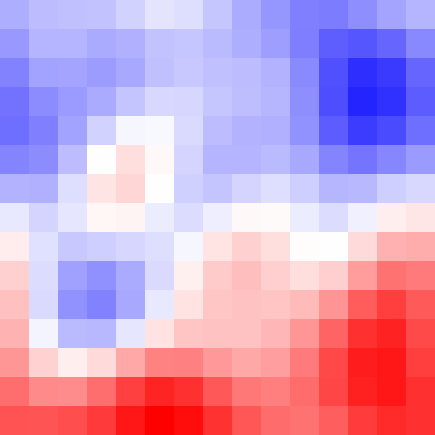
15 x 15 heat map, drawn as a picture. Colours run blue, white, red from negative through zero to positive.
The bottom left is the roughest part. The ninth with the lowest average is the top right. No lone cell stands out from its neighbours. There are no regular stripes. The top middle is the smoothest part. Values rise toward the bottom.
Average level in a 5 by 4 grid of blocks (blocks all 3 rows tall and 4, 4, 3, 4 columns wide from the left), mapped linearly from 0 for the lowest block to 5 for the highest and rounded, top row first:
1 1 1 0 | 1 2 1 0 | 2 2 2 2 | 2 2 3 4 | 4 5 4 5
